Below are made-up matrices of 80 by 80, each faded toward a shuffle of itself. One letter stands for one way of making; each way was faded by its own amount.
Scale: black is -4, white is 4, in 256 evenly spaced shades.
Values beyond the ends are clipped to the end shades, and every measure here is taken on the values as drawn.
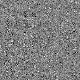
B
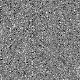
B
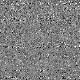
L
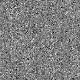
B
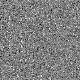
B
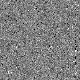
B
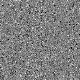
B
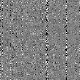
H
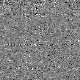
L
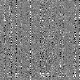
H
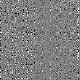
H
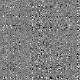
H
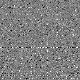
L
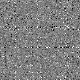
L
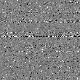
L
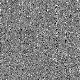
B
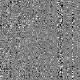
H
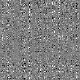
H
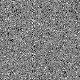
B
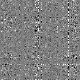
H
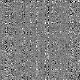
H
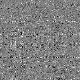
L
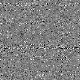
L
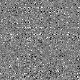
L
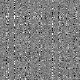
H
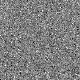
B
